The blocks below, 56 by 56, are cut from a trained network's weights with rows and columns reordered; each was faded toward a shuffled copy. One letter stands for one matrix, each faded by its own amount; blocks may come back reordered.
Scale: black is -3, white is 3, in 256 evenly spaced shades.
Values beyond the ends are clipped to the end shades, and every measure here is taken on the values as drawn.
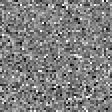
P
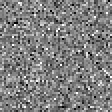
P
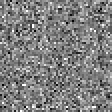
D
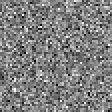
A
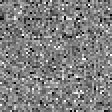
P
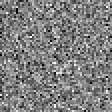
A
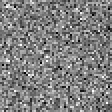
D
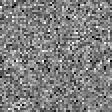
D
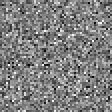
D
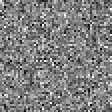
A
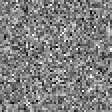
A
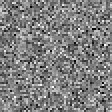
A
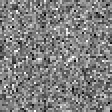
D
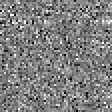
P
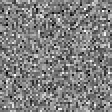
A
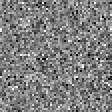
D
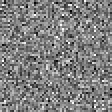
A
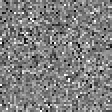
P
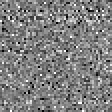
P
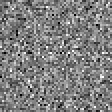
D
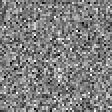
A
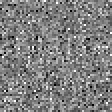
P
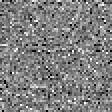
P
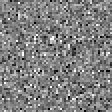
P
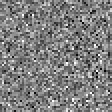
A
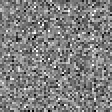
A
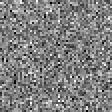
A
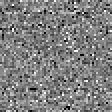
P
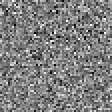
A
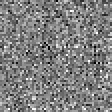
D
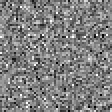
D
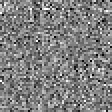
D
